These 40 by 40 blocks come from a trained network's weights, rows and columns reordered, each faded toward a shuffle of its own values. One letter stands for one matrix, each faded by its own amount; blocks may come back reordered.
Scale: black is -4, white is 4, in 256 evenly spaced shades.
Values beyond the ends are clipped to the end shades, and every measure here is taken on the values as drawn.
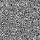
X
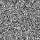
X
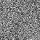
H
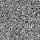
X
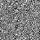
X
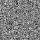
X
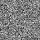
H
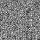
X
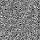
X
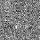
X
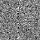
X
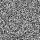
H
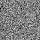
H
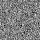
H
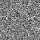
X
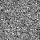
X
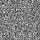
X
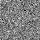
H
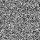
H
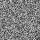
H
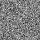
H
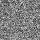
H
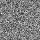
H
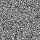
H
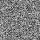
H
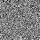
H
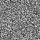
H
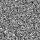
H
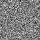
H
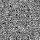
X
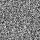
H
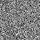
H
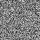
H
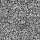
H
